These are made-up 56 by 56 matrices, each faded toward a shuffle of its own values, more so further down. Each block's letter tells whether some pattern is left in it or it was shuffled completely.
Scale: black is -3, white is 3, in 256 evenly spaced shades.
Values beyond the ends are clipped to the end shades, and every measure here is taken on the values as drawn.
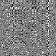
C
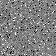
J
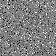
J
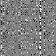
C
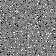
J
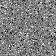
J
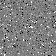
J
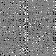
C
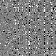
C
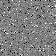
J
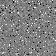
J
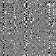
C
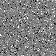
J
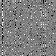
C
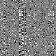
C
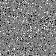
J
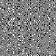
C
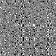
C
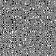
C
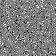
J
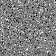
J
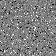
J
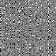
C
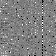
C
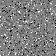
J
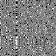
C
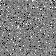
J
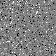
J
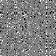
C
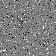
J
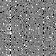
C
